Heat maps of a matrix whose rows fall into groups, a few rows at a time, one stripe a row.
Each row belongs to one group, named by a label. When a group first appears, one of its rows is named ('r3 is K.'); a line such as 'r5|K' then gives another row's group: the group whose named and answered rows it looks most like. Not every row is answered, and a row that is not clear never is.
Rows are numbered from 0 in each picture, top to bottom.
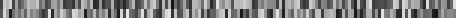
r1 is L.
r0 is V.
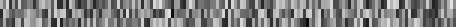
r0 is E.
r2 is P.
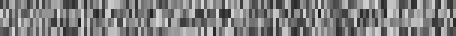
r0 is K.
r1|E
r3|K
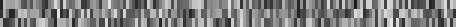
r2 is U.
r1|P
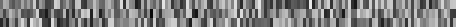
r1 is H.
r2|K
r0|L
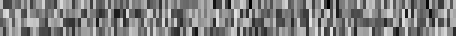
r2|V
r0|U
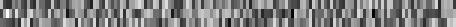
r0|H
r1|L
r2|U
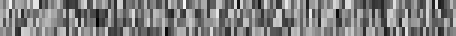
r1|E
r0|V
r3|U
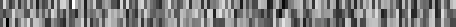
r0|L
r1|K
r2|K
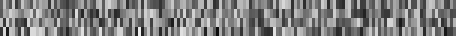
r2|E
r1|V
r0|K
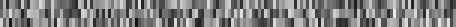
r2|E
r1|V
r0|K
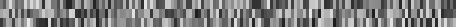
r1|E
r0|V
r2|L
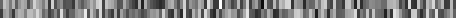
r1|V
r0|K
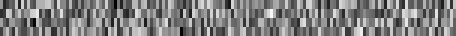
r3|P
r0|U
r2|H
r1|V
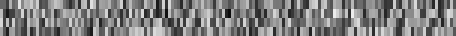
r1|U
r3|H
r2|E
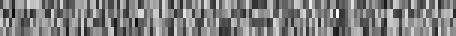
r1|H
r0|V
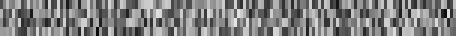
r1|E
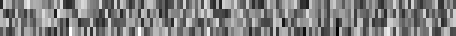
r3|P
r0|V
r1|U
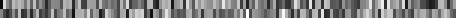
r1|H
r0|L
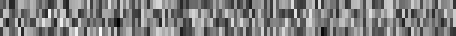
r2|U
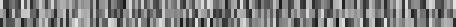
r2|P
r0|U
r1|U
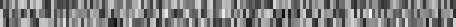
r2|U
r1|H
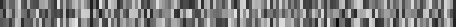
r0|P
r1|H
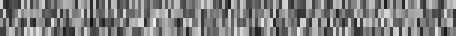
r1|P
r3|V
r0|U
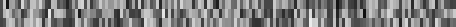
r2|V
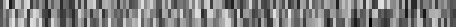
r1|K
